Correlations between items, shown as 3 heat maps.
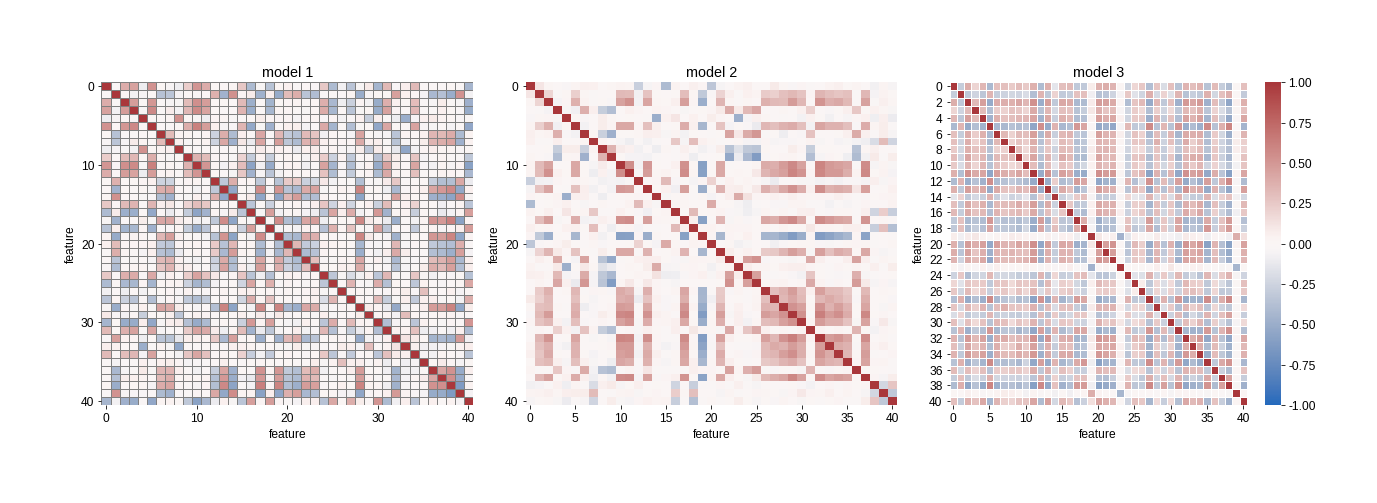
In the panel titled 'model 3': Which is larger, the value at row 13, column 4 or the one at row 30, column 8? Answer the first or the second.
the first
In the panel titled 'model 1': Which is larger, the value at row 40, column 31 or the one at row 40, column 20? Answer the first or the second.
the second
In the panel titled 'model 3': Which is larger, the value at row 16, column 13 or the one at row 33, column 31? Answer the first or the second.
the first
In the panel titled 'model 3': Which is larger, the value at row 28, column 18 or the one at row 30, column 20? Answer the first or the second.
the second
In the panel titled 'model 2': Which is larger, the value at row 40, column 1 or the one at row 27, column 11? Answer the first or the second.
the second
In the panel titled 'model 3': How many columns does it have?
41
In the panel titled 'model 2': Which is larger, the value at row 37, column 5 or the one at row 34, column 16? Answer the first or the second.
the first
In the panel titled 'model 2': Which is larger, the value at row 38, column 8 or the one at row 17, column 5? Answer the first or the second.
the second
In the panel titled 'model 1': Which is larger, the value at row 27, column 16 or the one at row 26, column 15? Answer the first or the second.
the first
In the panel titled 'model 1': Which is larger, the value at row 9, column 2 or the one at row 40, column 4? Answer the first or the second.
the first
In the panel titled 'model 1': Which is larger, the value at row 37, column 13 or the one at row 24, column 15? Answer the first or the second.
the first
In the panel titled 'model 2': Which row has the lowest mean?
19
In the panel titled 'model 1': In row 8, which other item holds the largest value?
4
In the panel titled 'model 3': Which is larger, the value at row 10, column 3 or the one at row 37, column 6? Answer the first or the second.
the first
